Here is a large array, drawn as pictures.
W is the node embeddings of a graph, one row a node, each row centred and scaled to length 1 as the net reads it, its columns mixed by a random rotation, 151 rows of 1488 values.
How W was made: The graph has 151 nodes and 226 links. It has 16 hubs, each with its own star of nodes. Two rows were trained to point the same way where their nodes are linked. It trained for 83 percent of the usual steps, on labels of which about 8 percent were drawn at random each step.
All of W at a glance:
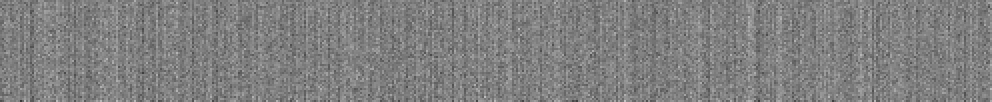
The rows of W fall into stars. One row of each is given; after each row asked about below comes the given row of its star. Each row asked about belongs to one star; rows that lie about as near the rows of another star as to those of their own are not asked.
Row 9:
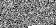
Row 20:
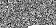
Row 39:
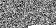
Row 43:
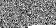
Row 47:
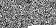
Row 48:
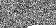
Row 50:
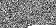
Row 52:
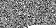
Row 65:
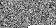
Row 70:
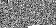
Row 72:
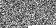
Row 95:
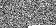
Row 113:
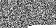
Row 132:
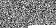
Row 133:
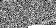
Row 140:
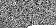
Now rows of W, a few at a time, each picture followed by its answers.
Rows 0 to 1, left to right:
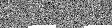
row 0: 9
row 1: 132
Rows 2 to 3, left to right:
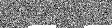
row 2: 113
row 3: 133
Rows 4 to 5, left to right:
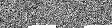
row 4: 20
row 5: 52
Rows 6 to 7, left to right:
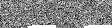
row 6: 132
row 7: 43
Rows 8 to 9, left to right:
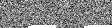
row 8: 140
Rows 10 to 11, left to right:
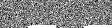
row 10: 95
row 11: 95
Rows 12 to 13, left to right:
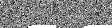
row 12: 113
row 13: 48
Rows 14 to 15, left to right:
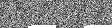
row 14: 72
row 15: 52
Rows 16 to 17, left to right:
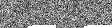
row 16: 20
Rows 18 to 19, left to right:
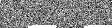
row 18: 72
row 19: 133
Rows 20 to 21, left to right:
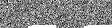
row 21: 113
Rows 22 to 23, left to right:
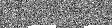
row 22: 132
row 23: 72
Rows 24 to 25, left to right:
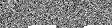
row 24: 39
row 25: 140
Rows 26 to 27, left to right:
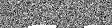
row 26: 48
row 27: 9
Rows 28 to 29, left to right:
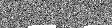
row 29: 50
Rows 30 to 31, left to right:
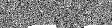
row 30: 48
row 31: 43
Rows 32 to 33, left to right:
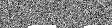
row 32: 50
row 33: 65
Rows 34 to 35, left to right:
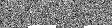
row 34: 65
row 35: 39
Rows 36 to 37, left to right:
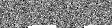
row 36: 95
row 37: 43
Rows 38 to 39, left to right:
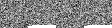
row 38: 70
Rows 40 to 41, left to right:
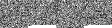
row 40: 113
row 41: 65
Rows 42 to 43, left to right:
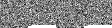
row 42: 50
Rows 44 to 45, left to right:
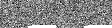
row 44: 132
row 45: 72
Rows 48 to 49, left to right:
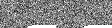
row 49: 20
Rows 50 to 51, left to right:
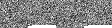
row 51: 65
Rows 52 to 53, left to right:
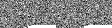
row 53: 52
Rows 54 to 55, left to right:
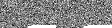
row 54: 47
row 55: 48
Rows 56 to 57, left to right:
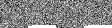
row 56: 72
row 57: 47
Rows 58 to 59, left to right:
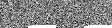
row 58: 72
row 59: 50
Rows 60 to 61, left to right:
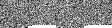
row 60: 43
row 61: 132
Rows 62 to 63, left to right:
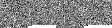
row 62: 140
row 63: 50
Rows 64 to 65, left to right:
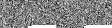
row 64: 140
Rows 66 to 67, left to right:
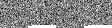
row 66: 70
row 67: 9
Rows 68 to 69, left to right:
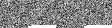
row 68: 113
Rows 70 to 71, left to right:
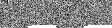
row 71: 140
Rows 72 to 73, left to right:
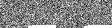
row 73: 47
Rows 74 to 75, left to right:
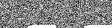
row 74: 140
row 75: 9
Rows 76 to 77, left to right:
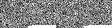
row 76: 47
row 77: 52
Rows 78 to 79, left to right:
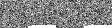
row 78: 95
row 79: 52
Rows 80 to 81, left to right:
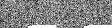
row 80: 65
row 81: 20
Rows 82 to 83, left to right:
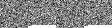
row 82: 39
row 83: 113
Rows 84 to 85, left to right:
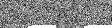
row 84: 50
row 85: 43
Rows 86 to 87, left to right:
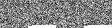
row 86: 20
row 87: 72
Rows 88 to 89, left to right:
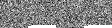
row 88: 9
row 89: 65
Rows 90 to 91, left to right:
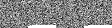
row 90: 95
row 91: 133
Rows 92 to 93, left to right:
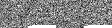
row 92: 65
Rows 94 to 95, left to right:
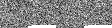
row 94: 140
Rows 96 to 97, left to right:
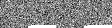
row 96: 9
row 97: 48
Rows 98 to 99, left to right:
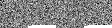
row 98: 39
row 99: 20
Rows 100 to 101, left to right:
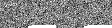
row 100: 47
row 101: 140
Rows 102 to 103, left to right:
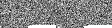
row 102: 72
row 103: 9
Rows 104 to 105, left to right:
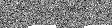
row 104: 48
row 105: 48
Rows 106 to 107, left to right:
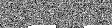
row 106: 140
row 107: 52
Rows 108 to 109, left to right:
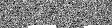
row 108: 113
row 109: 132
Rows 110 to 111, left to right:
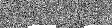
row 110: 132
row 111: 52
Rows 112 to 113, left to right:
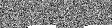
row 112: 95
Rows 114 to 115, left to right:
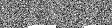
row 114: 52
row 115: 52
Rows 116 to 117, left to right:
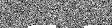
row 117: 72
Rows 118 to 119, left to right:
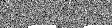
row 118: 9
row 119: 140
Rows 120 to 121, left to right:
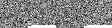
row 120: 20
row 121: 43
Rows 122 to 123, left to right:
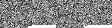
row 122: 140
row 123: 113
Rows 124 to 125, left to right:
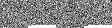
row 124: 48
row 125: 132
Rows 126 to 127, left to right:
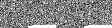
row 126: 43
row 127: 20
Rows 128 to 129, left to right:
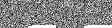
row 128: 20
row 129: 47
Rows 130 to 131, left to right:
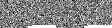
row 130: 48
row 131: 43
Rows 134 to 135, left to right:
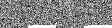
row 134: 133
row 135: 47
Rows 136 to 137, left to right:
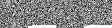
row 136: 39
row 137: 133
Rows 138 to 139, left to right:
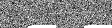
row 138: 50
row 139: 72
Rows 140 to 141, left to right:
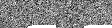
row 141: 43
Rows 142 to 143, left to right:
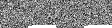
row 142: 72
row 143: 20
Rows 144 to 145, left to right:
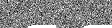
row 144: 48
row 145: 20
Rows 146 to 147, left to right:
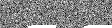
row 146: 48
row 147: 50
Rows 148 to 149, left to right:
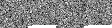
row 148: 65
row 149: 52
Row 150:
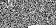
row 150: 9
